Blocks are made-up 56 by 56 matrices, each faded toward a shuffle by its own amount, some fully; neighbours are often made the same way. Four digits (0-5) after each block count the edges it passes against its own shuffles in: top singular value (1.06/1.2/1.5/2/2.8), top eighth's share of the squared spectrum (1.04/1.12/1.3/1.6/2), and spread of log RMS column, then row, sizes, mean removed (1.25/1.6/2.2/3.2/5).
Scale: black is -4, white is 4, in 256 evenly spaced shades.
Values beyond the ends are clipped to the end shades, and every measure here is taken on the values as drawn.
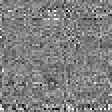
3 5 2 3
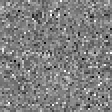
2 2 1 1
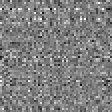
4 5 2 3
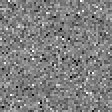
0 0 0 0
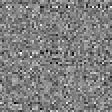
3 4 1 2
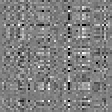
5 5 3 3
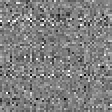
4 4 2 2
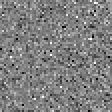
0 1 0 0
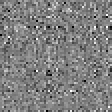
4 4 2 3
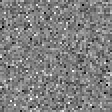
0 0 0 0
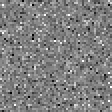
1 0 0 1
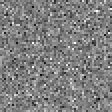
0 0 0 0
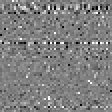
4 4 1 3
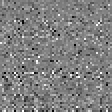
4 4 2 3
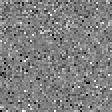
2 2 0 0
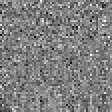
3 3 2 1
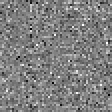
3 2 1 0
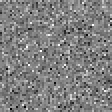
0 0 0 0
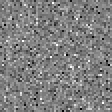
2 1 0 0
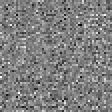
3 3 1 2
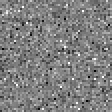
1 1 0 0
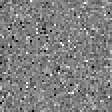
2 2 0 0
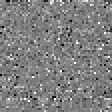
3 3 0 1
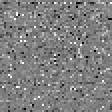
2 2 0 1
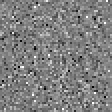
3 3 1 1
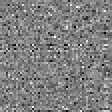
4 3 2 2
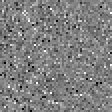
0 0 0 0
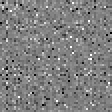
3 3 1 1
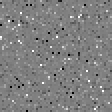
1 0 0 0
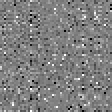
4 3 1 1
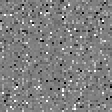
3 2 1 0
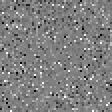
0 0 0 0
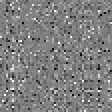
4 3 2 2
